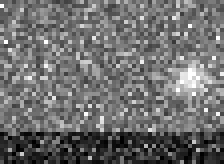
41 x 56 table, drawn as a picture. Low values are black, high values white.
Bumps: one, in the middle right. Stripes: none. Ninth with the highest average: middle right. Seam: horizontal, 80% of the way down, the top part higher. Histogram: bell-shaped.
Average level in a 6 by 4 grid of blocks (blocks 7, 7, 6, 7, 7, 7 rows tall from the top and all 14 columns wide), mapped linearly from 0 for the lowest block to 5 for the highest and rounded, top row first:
3333
3333
4335
3335
3333
0000
